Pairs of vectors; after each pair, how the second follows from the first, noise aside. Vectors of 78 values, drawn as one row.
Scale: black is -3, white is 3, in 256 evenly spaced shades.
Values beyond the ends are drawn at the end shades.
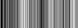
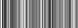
sign-scrambled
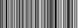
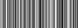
negated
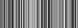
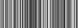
negated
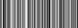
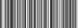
sign-scrambled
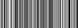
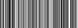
negated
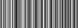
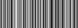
sign-scrambled
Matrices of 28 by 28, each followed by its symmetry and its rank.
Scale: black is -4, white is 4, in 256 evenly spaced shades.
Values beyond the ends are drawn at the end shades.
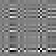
neither, rank one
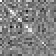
symmetric, rank five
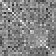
symmetric, rank five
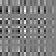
neither, rank one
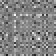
symmetric, rank three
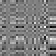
neither, rank two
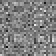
neither, rank five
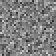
antisymmetric, full rank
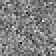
antisymmetric, full rank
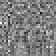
neither, rank five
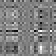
neither, rank two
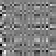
neither, rank two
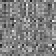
neither, rank five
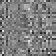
neither, rank five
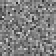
antisymmetric, full rank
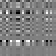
neither, rank one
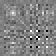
symmetric, rank three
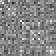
symmetric, rank five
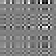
neither, rank one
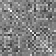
symmetric, rank five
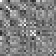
symmetric, rank five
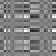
neither, rank one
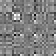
symmetric, rank three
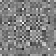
symmetric, rank three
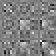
symmetric, rank three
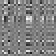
neither, rank two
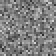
antisymmetric, full rank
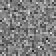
antisymmetric, full rank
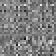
neither, rank five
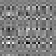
neither, rank two
